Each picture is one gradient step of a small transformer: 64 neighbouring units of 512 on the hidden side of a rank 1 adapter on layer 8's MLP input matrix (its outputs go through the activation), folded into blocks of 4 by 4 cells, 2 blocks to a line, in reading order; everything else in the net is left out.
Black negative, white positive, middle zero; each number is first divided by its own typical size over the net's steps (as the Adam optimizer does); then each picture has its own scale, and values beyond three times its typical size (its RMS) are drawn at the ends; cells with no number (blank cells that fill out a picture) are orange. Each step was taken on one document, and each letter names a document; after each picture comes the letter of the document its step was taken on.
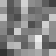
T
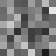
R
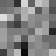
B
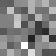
R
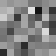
B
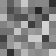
T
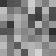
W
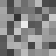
T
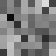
R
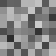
R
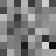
B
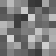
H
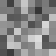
T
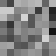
B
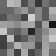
H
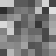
R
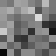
B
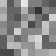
T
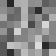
T
